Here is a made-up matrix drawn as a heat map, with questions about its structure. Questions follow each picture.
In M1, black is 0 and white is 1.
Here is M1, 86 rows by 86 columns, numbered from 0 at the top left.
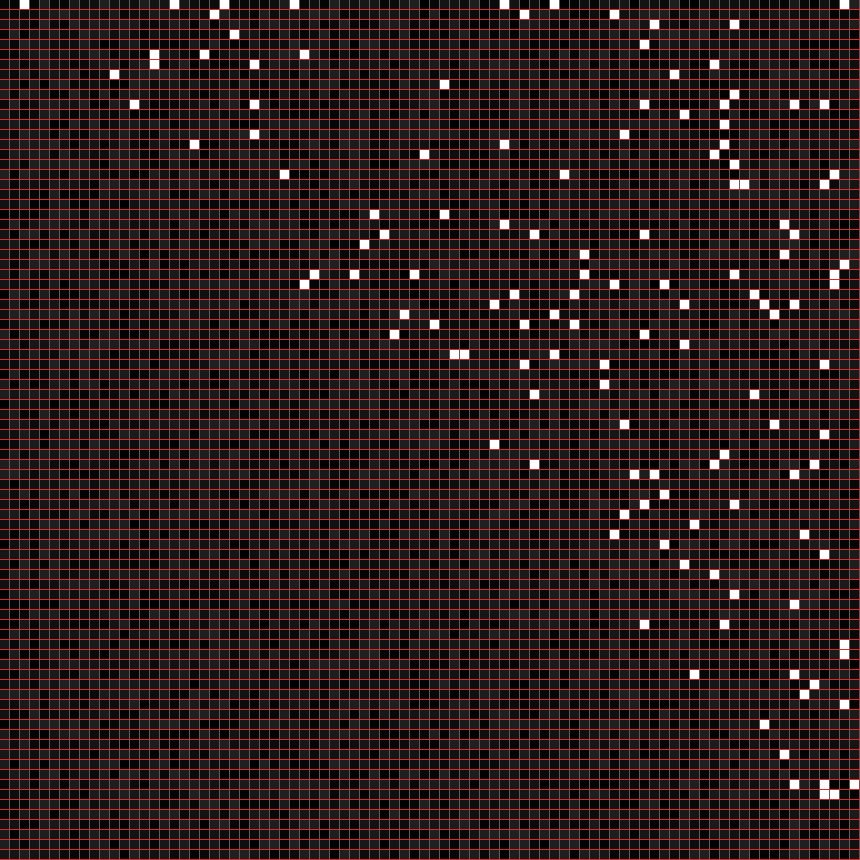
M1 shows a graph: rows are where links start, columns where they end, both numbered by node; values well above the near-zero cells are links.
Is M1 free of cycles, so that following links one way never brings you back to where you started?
yes
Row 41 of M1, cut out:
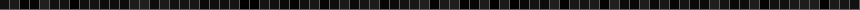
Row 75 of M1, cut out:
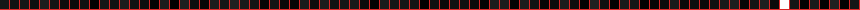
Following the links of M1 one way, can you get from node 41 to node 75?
no
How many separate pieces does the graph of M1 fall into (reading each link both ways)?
2
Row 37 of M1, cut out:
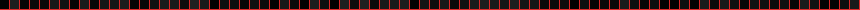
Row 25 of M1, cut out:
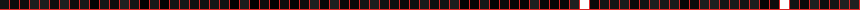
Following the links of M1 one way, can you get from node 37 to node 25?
no
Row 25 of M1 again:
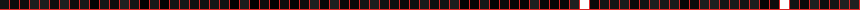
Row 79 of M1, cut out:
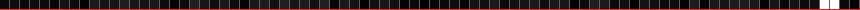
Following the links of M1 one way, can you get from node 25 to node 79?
yes
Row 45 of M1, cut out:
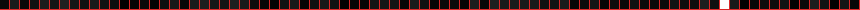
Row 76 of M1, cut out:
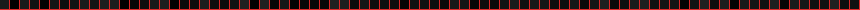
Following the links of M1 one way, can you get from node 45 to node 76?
yes
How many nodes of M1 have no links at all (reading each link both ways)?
1
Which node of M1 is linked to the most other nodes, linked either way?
node 79
